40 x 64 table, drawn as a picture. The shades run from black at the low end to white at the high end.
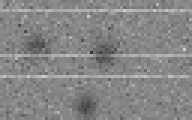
Overall the values sit about 50% of the way up the scale. No overall slope runs across the table. Three dips sink into the field. The distribution is heavy-tailed on both sides. Rows 4, 19 and 26 stand out from the rest.
